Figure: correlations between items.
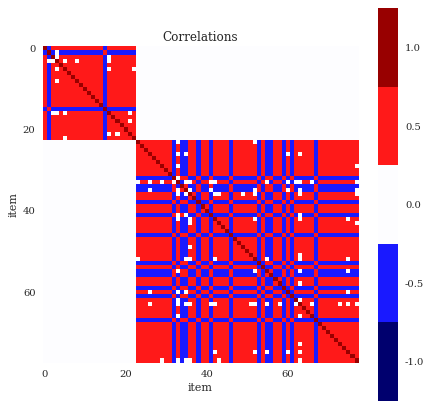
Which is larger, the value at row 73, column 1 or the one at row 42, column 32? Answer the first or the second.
the first
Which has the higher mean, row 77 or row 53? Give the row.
77
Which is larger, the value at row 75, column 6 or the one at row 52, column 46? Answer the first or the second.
the first
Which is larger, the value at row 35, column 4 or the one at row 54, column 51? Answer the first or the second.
the second
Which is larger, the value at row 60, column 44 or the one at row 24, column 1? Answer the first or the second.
the first
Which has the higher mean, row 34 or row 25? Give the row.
25
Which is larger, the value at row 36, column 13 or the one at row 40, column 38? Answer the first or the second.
the first
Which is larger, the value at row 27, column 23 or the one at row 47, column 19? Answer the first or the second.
the first
